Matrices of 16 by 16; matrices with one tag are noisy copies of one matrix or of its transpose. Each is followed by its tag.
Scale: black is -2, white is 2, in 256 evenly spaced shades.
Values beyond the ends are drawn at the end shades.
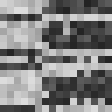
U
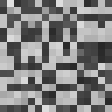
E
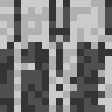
U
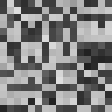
E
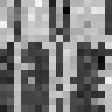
U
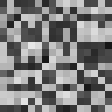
E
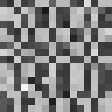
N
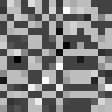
N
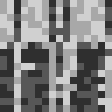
U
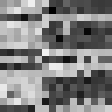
U
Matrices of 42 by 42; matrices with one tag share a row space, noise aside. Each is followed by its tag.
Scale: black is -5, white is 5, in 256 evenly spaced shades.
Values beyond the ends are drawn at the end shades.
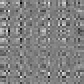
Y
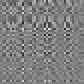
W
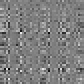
Y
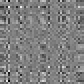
Y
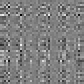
Y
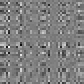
Y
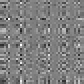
Y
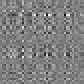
W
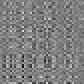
W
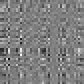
Y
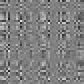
Y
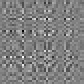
W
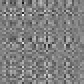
W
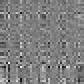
Y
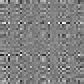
Y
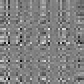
Y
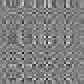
W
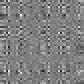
Y
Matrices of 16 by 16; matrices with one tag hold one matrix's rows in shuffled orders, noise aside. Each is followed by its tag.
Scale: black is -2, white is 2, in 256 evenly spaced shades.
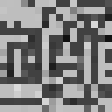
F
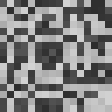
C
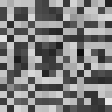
C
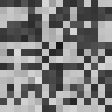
F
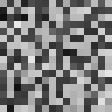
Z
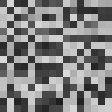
C
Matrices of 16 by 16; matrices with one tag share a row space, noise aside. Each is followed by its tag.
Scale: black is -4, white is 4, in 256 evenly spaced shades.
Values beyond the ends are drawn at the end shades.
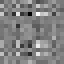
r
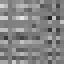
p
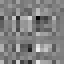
r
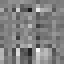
r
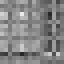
p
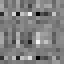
r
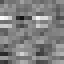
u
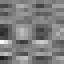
u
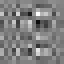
r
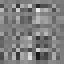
r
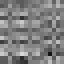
p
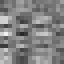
u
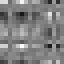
p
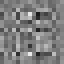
r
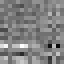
p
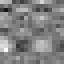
u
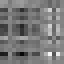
p
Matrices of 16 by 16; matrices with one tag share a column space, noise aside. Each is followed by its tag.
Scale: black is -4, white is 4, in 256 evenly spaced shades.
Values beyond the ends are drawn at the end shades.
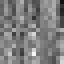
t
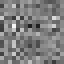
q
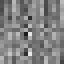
t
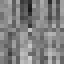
t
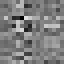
q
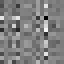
q
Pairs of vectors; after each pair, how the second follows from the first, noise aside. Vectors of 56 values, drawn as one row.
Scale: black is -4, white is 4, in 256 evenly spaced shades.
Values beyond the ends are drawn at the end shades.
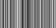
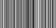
reversed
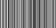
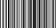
scaled up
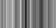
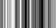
scaled up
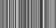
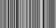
negated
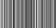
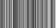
shuffled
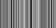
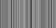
shrunk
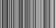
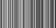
negated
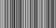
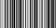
scaled up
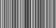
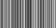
reversed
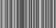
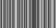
reversed
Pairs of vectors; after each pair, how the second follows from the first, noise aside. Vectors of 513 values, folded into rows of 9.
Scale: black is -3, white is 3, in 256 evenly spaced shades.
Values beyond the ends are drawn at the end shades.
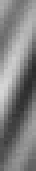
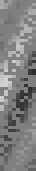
partly zeroed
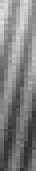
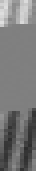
partly zeroed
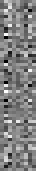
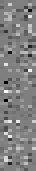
partly zeroed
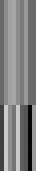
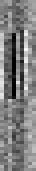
wrapped around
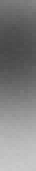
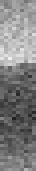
wrapped around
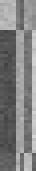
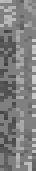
partly zeroed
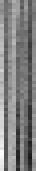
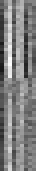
wrapped around
